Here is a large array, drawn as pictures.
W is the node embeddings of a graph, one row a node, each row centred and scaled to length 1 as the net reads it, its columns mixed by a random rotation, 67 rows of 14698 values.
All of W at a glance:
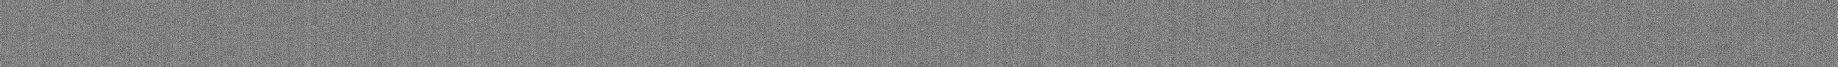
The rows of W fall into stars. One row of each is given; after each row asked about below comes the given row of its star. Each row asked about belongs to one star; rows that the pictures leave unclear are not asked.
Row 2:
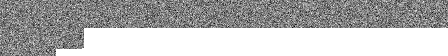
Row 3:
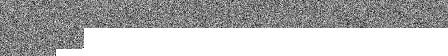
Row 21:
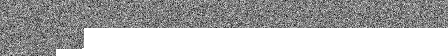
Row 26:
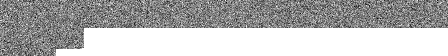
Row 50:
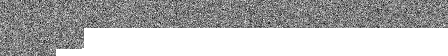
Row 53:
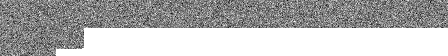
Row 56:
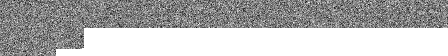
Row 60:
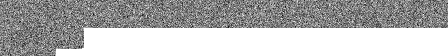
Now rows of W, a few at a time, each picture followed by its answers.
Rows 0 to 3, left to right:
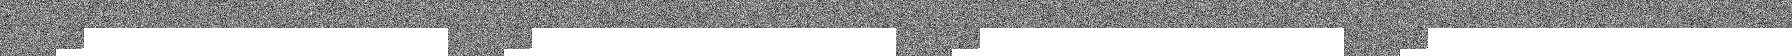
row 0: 2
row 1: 2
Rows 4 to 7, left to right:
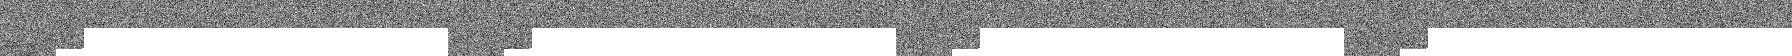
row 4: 26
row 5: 50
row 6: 3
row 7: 60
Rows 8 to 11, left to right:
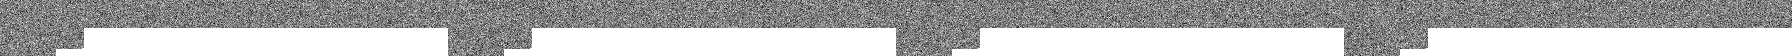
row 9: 3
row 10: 56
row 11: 56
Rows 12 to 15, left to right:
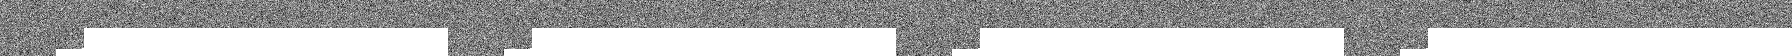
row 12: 50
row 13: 56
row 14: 3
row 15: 56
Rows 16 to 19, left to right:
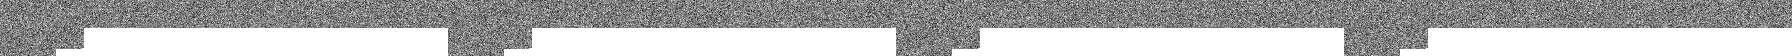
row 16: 26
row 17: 21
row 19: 2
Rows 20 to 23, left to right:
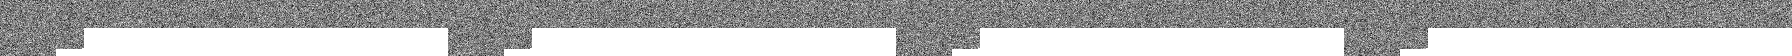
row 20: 2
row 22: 50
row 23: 2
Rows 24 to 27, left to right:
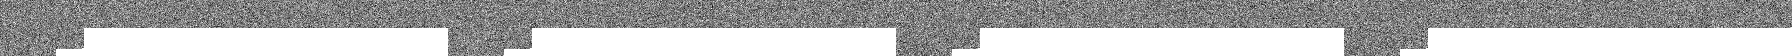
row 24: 50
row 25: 56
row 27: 3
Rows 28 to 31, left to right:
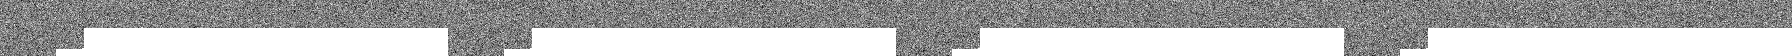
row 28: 26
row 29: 3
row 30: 50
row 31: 26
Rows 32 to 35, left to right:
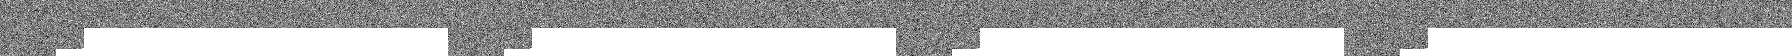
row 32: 21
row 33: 2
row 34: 56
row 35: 60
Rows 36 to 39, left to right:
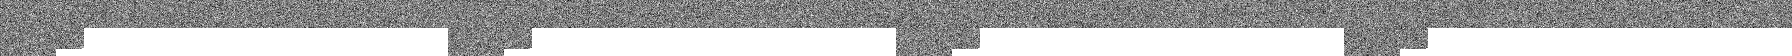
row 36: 50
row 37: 56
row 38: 2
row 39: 3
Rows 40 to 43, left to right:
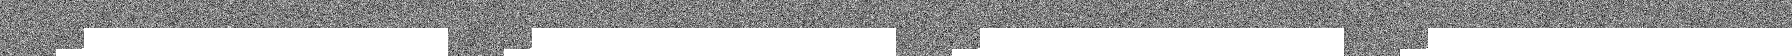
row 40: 50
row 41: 60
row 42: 56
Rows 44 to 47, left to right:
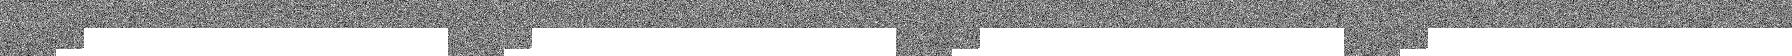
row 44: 26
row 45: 21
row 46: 53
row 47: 3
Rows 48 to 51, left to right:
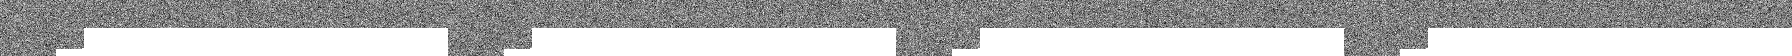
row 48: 50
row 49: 53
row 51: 3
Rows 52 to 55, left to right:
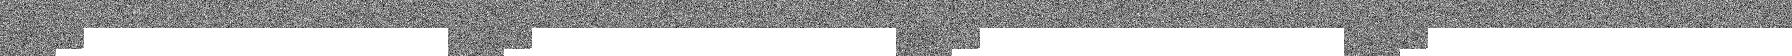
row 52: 60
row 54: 60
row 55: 3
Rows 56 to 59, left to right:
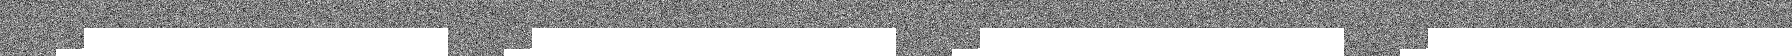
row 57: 53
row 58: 2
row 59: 2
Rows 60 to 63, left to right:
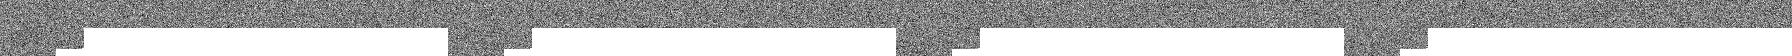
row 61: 21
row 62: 26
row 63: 26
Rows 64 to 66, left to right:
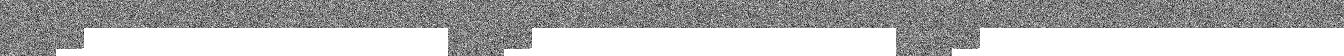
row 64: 21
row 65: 50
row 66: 53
